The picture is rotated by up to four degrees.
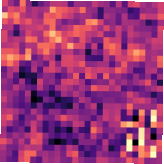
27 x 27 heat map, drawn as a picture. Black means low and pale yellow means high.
The bottom right is the roughest part. The ninth with the highest average is the top left. No single row or column stands out from its neighbours. In the bottom right lies a patch that is rougher than the rest.
